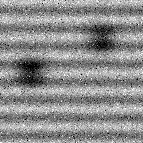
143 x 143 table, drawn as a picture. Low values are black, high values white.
There are two dips. Stripes running across repeat 8 times from top to bottom. The ninth with the lowest average is the middle left. No overall slope runs across the table.
